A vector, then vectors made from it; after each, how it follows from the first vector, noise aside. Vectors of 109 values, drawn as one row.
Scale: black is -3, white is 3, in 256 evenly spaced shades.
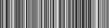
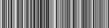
wrapped around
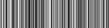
wrapped around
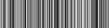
negated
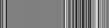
partly zeroed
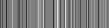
partly zeroed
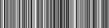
wrapped around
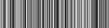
negated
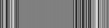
partly zeroed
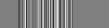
partly zeroed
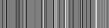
partly zeroed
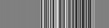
partly zeroed
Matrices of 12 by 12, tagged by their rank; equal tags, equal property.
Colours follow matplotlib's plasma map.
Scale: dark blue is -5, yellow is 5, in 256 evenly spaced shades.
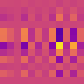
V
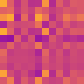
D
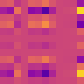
V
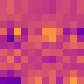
D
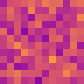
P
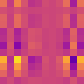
V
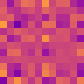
D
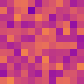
P
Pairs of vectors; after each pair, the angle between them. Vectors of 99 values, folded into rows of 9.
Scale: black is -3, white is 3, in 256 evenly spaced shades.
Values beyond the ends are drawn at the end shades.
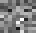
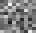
partly opposed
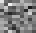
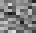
partly aligned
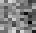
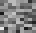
partly aligned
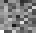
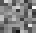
orthogonal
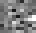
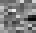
nearly opposite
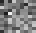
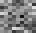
partly opposed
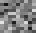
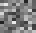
nearly opposite
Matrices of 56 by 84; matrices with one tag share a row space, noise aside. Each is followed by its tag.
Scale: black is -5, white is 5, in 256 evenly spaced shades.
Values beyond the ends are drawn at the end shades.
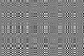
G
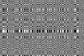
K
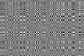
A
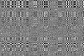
G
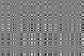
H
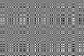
A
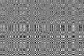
A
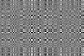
H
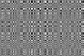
H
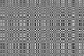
A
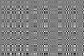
G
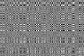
A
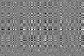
H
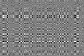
K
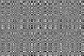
H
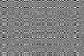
K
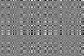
H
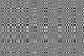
G
